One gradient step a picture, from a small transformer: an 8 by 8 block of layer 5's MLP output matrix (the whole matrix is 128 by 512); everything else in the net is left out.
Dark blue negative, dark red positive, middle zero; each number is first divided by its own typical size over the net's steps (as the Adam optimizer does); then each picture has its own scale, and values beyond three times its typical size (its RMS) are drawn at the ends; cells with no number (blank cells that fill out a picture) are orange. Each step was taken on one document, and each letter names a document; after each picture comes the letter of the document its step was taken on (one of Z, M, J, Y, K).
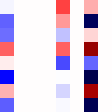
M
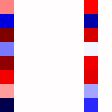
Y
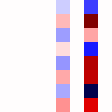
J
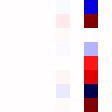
J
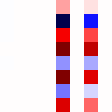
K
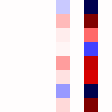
J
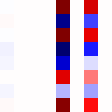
K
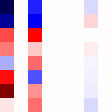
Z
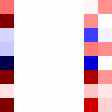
M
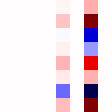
J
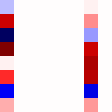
M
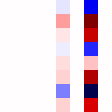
J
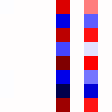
K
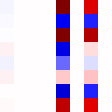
K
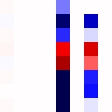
K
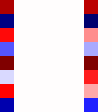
Y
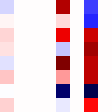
K
